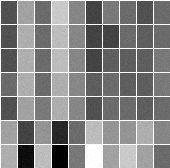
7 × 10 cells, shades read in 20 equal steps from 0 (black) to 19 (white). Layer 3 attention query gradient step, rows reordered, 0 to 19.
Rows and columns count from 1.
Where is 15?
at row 1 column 4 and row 7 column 8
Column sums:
57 69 66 72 67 61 60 64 59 60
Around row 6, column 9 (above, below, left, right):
7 12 11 10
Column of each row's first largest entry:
4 4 4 2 4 6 6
